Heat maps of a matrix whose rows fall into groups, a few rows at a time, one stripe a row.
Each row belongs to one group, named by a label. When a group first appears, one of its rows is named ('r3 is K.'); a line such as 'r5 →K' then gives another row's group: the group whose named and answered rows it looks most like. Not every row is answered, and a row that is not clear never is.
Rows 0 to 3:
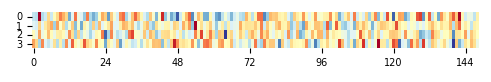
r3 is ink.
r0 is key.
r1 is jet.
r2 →jet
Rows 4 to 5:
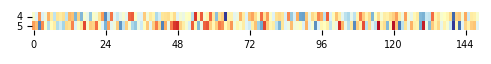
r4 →jet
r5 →ink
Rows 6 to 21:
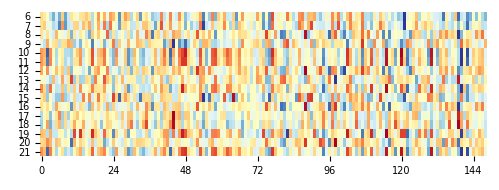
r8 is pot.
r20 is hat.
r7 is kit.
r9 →key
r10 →ink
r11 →ink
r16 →pot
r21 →ink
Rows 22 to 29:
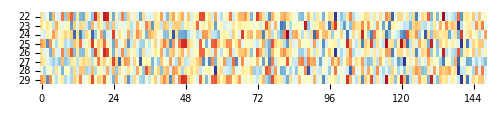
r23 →pot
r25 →ink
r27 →kit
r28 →pot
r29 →ink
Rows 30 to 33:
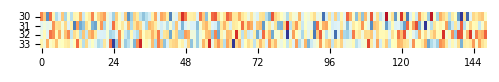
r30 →ink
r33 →jet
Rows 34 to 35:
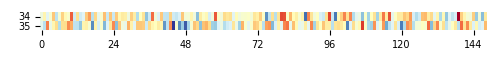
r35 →key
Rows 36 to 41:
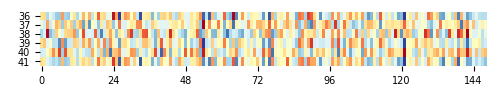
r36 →kit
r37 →jet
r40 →jet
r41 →kit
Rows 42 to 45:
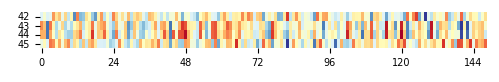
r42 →key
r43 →ink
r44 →ink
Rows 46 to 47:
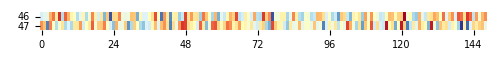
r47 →ink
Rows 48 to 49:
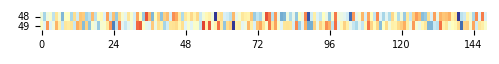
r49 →jet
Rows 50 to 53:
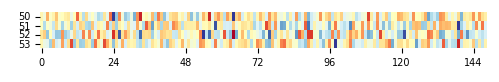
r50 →jet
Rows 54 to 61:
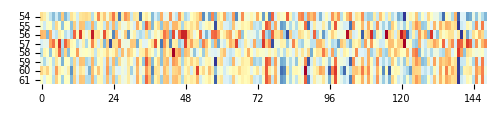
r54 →kit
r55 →pot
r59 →pot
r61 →pot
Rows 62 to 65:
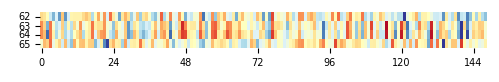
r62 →kit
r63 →ink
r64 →ink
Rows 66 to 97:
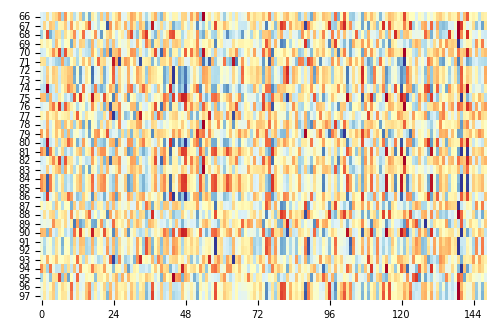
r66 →jet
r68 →key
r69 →pot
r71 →kit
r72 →key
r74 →key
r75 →ink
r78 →jet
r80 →key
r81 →ink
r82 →jet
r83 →jet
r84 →ink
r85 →ink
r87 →pot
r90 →ink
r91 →pot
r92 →pot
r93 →jet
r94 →ink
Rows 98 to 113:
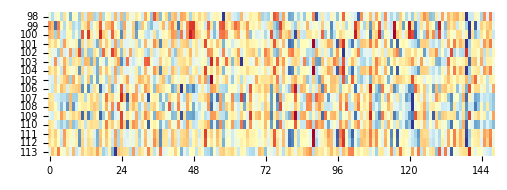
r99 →ink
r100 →ink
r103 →jet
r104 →pot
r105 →jet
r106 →key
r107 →kit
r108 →kit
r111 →pot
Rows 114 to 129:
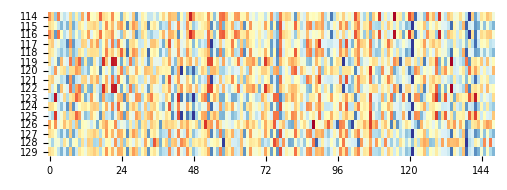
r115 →kit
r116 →ink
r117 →kit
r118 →kit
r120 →key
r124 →kit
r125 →key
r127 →kit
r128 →pot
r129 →kit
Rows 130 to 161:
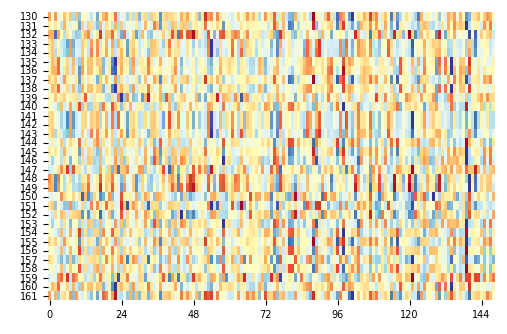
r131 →pot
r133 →kit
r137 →pot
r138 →hat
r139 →jet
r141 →kit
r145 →pot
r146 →pot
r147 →jet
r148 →ink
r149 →ink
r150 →key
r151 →kit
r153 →pot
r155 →pot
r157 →kit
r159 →jet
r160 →hat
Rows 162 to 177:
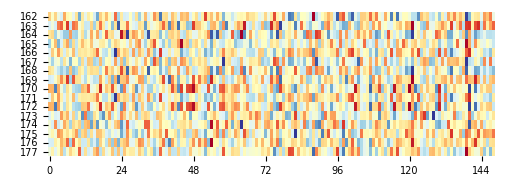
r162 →pot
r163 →jet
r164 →kit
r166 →hat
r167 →pot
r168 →kit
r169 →jet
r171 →hat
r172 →ink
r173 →key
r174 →jet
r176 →jet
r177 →hat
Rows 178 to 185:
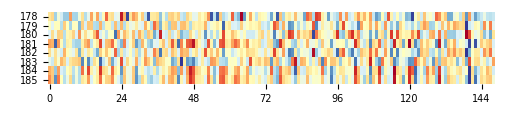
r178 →kit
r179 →pot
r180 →hat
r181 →ink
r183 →key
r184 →ink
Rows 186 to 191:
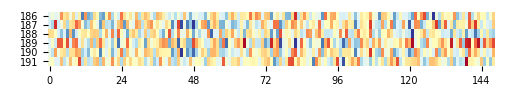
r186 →key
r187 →key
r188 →kit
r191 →hat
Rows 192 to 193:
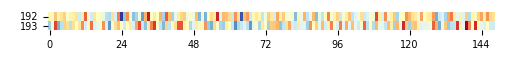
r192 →jet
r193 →key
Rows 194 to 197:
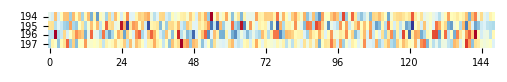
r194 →jet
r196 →key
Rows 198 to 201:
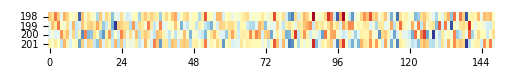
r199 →hat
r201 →pot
